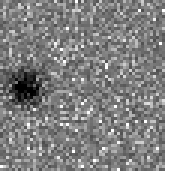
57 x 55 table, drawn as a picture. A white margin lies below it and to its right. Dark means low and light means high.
Mirror symmetry: none. Dips: one, in the middle left. Ninth with the lowest average: middle left. Slope: none. Average level on the scale: 50%.
